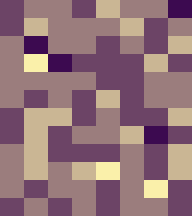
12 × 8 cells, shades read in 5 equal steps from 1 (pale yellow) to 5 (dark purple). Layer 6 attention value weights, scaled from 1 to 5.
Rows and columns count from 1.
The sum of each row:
27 24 27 27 26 26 25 27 26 20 25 28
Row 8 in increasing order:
2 2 3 3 4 4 4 5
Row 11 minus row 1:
-1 1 0 -1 2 0 -2 -1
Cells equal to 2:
16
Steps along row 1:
down same up down up same up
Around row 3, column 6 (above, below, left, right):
2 4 4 4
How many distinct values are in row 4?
5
